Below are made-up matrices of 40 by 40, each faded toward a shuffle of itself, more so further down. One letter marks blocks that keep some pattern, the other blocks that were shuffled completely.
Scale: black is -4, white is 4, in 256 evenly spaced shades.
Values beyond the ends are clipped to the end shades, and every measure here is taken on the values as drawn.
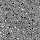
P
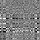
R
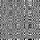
R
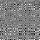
R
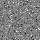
P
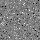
P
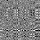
R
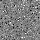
P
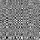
R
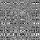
R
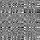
R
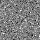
P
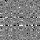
R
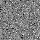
P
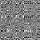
R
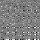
R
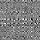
R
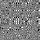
R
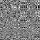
R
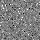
P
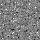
P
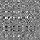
R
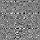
R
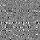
R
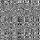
R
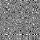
R
